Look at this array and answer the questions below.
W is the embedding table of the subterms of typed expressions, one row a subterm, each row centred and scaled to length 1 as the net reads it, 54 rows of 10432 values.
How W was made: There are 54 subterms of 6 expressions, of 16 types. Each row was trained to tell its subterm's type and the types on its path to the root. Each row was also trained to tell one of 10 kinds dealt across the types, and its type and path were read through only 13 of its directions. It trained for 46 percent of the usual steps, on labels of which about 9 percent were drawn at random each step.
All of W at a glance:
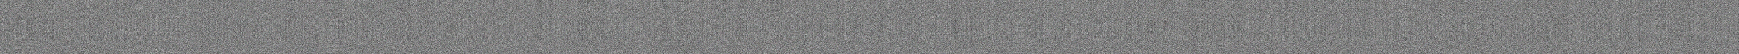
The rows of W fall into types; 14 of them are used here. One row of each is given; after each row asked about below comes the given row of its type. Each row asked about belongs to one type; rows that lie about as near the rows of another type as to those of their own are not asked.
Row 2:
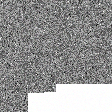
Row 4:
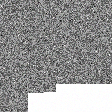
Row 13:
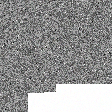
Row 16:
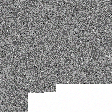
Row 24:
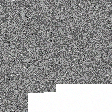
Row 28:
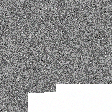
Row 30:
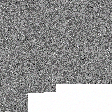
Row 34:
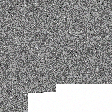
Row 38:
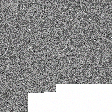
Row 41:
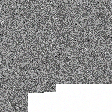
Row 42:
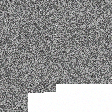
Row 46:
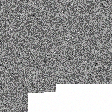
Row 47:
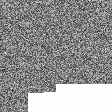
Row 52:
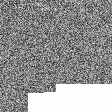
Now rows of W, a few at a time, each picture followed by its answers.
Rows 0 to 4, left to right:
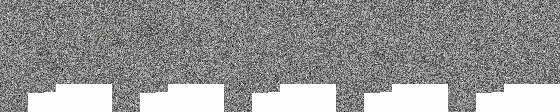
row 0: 41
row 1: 30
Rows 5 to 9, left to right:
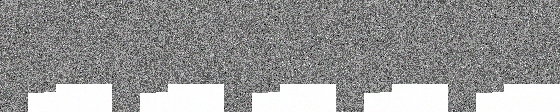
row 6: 24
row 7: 46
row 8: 4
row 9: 16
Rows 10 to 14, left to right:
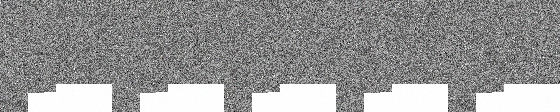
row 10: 2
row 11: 47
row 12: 42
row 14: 41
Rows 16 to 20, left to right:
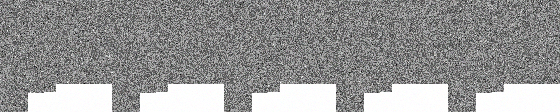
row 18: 24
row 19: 34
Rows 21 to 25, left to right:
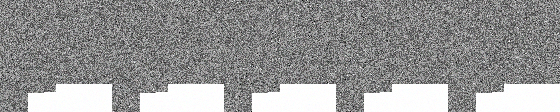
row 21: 41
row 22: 30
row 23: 52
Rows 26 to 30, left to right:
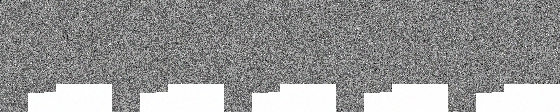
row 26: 28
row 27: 4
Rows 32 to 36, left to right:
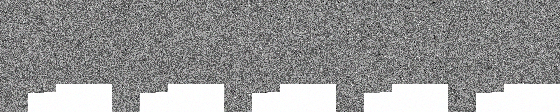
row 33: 52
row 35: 30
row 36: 4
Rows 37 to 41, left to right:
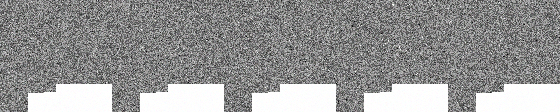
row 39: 46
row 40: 46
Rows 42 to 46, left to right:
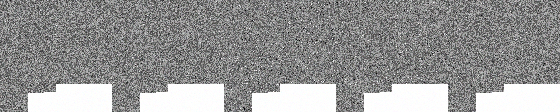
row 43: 16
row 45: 34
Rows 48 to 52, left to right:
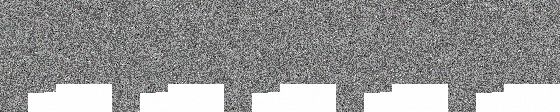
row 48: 13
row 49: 34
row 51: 16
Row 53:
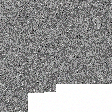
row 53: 2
